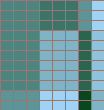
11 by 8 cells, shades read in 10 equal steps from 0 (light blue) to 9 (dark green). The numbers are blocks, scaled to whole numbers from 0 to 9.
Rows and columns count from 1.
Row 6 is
5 5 5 2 2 2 7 1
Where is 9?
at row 10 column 7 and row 11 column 7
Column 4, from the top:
6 6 6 2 2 2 2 2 2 0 0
